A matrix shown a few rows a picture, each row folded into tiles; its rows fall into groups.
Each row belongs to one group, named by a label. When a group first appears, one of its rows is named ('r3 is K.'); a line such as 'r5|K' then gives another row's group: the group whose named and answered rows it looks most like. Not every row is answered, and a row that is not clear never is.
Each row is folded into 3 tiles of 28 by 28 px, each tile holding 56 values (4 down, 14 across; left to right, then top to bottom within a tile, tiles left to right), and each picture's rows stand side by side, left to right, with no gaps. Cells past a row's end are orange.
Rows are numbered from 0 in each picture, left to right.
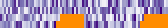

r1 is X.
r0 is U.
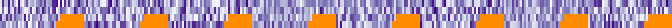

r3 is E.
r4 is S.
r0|S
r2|E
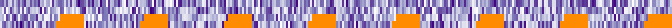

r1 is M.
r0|E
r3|S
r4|E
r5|X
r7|M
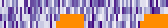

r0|X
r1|U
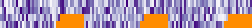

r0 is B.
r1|M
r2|E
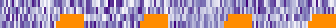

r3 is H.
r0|E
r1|M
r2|M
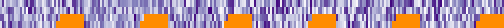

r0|X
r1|S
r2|B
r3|X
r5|S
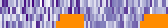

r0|M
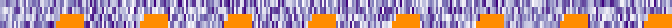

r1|E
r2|S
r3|B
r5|X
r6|S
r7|U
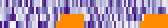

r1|H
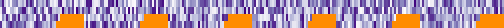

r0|B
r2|X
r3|X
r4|S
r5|X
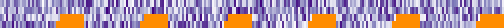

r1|M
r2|B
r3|H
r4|H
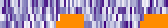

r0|H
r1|U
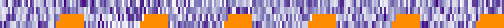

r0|U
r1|H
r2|B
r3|H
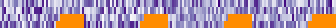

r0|B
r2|M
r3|M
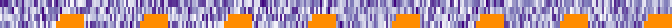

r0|H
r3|S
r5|U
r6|S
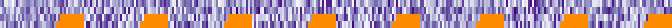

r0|B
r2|B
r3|M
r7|X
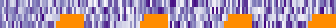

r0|E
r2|M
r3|E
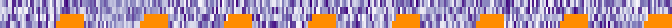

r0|U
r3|X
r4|X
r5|S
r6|M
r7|E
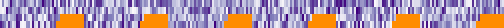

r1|U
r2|B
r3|S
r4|H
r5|M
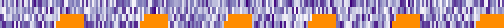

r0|E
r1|E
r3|E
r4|U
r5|E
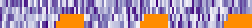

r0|U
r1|H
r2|X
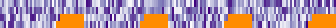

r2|B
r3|U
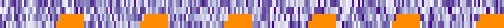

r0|S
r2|E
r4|B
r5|X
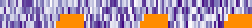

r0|B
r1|B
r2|S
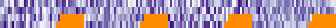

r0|X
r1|M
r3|H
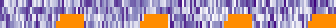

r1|H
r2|E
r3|X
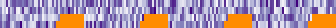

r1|M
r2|M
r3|S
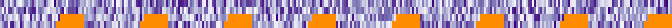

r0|X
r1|U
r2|U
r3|S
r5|E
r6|X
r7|M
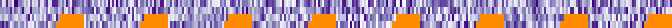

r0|U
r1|M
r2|M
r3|U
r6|X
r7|U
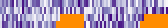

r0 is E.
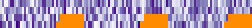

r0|S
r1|U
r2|B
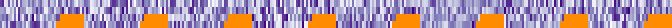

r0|B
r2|M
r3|X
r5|S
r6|M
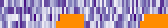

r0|X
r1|S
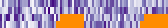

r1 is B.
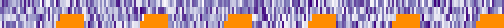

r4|U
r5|U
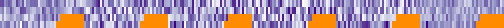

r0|H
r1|S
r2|M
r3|B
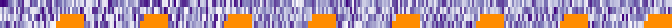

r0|H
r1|X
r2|U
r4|S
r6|B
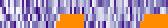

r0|B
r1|U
